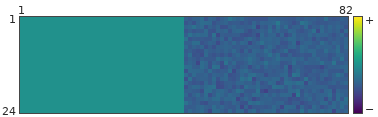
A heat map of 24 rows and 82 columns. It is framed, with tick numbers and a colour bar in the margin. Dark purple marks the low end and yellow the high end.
The table splits into one row of 2 panels. Panel 1,1: middling, flat. Panel 1,2: low, fine-grained, faint in contrast.
